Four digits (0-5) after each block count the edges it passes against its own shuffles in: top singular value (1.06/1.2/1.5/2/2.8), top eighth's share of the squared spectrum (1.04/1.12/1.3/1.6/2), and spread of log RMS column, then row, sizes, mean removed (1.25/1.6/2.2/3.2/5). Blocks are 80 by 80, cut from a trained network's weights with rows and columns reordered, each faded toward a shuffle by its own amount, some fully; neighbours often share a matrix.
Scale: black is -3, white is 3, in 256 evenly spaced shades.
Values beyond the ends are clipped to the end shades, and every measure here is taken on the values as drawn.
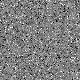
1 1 0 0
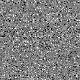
3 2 1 2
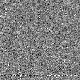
3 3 1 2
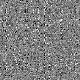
3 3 2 1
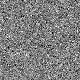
0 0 0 0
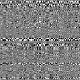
4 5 2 4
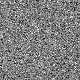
1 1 0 0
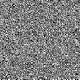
3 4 1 2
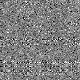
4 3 1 3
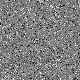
0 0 0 0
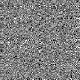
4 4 2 2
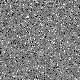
0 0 0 0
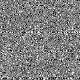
3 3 1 2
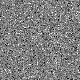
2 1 0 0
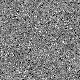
0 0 0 0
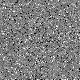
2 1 0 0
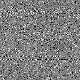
3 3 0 3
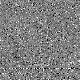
3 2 0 2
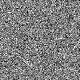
3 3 0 1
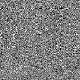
3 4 2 2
